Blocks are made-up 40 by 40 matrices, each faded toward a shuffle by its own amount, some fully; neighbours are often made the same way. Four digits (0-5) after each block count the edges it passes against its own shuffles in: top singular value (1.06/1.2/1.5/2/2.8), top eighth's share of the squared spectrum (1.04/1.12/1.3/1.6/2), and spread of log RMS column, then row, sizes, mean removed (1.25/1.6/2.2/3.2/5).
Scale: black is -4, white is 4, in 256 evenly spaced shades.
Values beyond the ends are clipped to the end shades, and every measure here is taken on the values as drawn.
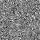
0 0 0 0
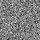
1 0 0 0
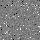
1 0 0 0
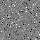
0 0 0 0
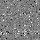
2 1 0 1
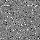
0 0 0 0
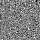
1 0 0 0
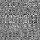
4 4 2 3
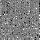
3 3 0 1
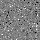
2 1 0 0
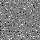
1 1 0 0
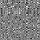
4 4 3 2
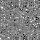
2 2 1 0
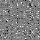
3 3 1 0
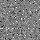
1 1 0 1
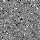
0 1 0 0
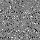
1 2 0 2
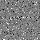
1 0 0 1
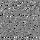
2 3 0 2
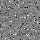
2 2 0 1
